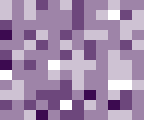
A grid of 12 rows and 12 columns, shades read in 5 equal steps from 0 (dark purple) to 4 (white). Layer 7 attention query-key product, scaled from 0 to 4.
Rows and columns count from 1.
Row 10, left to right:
3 3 2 1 1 1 2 0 2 3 1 2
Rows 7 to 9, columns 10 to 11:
3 3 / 3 3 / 4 4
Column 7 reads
1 1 1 2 2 3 3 3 3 2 1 1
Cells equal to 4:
6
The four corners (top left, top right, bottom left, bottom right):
3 2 2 2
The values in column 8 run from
0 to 3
